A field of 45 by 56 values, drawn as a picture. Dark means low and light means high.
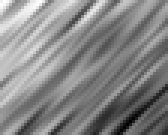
Slope: up to the top left. Average level on the scale: 50%. Mirror symmetry: none. Histogram: bell-shaped. Ninth with the lowest average: bottom right. Odd rows or columns: none. Ninth with the highest average: top left. Grain: diagonal, up to the right.
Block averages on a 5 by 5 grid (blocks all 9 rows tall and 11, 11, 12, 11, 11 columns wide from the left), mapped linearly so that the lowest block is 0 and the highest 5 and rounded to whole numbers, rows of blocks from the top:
5 4 3 3 3 | 4 4 2 2 2 | 4 4 2 2 2 | 4 2 2 1 1 | 2 2 1 0 0
